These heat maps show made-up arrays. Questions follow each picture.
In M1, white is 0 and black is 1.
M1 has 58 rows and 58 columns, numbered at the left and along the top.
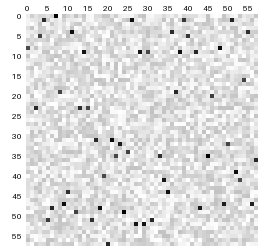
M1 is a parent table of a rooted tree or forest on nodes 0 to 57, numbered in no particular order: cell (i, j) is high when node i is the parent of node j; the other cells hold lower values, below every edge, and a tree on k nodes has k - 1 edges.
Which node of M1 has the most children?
9
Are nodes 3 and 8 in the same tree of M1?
yes
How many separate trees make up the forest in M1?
5
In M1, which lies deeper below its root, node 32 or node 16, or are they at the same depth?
node 16
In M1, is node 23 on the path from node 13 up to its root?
yes
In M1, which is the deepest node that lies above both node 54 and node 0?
51
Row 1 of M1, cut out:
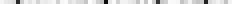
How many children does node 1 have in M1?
4
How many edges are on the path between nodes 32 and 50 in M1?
1
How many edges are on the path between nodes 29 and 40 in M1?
6
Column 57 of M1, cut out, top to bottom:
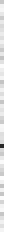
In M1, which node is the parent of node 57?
36
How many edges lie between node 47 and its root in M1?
0
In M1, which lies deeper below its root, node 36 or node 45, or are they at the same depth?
the same depth
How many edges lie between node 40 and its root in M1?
3
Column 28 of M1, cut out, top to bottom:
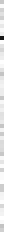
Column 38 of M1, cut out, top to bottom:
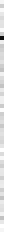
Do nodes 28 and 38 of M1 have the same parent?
yes
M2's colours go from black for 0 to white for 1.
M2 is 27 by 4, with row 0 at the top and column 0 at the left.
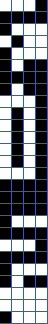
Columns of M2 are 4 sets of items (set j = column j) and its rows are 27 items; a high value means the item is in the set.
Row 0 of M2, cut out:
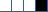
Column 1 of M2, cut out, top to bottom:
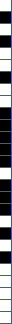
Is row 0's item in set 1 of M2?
yes
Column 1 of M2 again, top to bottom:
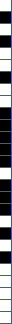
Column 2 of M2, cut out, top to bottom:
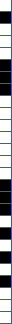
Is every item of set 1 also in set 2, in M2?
no
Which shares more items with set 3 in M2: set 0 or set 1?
set 1
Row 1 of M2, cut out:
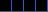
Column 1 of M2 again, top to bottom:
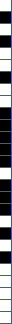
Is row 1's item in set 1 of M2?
no
